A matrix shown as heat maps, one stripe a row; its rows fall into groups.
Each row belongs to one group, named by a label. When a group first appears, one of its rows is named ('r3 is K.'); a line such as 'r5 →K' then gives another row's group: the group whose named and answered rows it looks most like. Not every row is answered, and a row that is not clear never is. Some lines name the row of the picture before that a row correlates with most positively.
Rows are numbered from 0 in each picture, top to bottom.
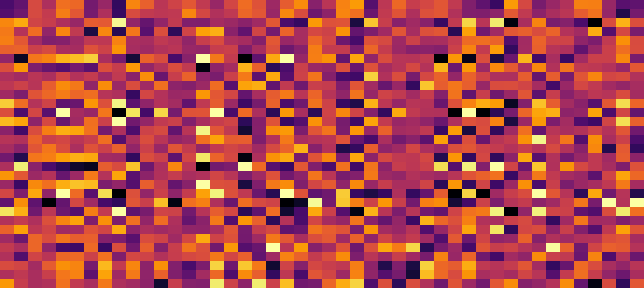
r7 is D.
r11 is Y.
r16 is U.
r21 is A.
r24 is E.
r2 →Y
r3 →A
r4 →Y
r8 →U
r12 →A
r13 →Y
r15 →A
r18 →D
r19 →Y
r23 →Y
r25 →Y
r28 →A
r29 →E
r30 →E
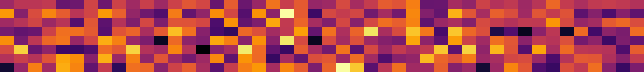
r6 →E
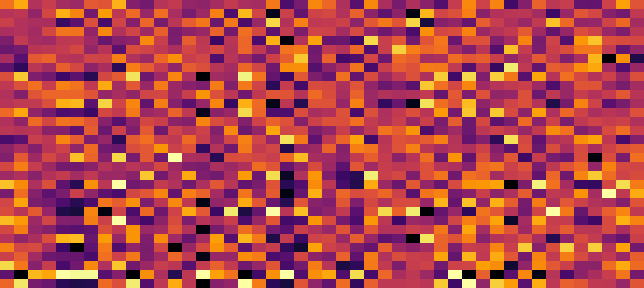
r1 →E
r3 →E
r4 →U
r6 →U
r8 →D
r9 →E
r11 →E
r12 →D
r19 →U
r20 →Y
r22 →D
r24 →Y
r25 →D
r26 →E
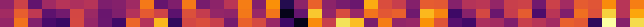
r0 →U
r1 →U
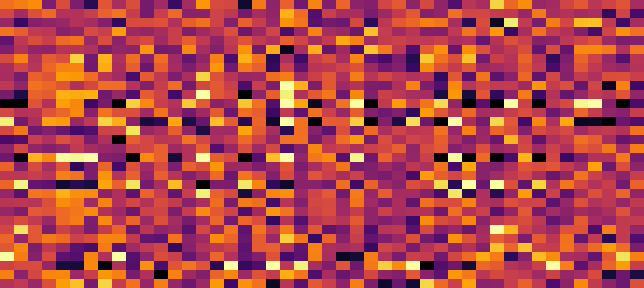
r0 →A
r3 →Y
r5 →U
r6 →E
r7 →E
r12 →E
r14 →D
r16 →U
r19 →E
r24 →E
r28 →Y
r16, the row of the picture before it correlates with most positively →1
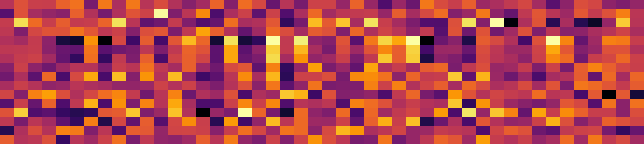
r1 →U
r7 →U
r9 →U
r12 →D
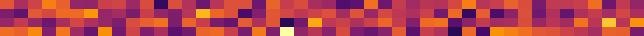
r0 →U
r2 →U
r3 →A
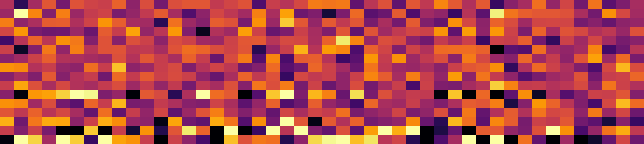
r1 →A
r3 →D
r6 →U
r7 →Y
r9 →A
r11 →Y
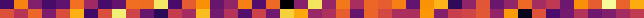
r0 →U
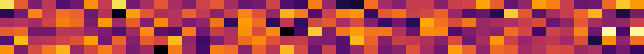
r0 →Y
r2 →E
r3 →U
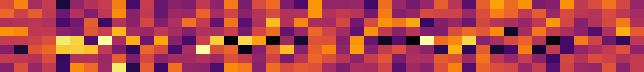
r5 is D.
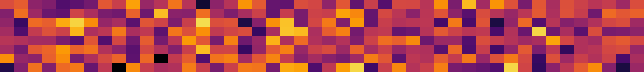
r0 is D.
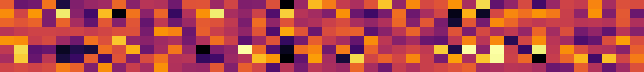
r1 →A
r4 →Y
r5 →D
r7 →E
